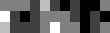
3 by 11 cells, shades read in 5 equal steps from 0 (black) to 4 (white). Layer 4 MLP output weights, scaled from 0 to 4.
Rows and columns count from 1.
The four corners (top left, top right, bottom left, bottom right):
2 2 3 2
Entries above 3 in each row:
0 1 1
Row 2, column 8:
1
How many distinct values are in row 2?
4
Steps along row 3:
down same same up up down same down up up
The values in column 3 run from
0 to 2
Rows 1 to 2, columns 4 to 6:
1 3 1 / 1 2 2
